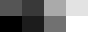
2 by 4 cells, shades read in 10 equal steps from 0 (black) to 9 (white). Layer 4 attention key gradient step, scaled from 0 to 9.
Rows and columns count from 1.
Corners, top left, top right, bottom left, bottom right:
3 8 0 9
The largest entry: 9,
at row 2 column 4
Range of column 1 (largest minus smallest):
3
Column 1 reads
3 0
